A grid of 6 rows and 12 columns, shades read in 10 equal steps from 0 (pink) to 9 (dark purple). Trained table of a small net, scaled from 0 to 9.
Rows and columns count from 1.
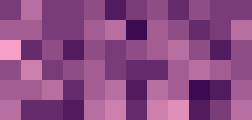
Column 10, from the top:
5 7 5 3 9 8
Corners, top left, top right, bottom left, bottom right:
6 6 3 3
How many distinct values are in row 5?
5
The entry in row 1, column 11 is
6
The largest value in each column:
6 7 7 8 5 8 9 7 7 9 8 6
